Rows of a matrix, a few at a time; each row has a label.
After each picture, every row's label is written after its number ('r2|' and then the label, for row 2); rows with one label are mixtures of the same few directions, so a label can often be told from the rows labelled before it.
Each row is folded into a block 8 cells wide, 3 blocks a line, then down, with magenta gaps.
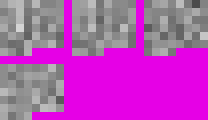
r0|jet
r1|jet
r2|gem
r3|gem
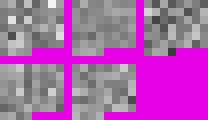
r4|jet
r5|gem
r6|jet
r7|jet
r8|gem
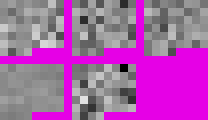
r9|gem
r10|jet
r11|jet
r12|gem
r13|jet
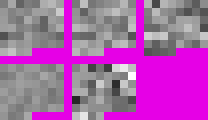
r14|gem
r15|gem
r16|gem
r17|jet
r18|gem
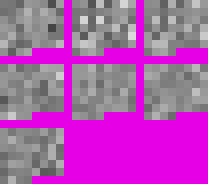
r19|jet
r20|jet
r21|jet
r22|gem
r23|jet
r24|jet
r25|gem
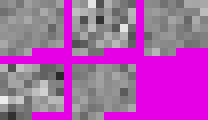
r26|jet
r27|jet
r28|gem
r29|gem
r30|jet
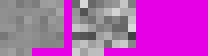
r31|gem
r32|gem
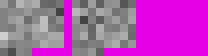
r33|gem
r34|jet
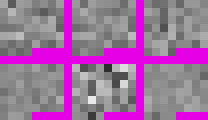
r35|gem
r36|gem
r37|jet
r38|gem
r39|gem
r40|gem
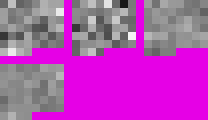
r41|gem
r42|gem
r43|gem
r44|gem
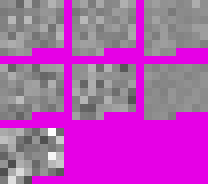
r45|jet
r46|jet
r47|jet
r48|gem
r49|jet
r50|jet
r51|jet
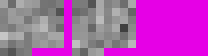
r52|gem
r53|jet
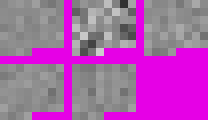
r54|gem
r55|jet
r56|gem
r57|jet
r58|jet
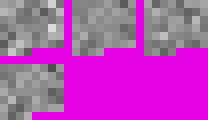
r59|jet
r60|jet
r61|gem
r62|jet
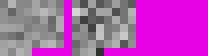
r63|gem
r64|jet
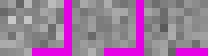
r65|jet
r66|gem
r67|jet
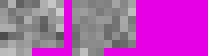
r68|gem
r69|gem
